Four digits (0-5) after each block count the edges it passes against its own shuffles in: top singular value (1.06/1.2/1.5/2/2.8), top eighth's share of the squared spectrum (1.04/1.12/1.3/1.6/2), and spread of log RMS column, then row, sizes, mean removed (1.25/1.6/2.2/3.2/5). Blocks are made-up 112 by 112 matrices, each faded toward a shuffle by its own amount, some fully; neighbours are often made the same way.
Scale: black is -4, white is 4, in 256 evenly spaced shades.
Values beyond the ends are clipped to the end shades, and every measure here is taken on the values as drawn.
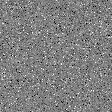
2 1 0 0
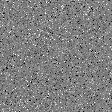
1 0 0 0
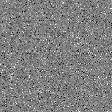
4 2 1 1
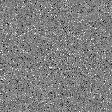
3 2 0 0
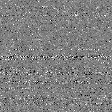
2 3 0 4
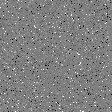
0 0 0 0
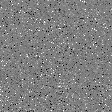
2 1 0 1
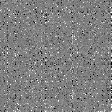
4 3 2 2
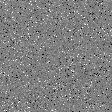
1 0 0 0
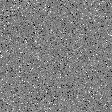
0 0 0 0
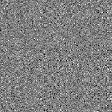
4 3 2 2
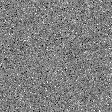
0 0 0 0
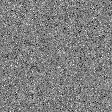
2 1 0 0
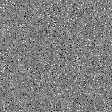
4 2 0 1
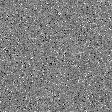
0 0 0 0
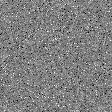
0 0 0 0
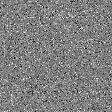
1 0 0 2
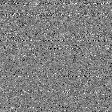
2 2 0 3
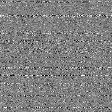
2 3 0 4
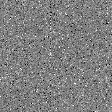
1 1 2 0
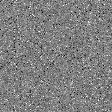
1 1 1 0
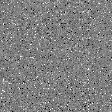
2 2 2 2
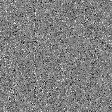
0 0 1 0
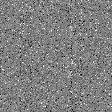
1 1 2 0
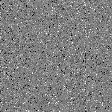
1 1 1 0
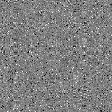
4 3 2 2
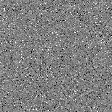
3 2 0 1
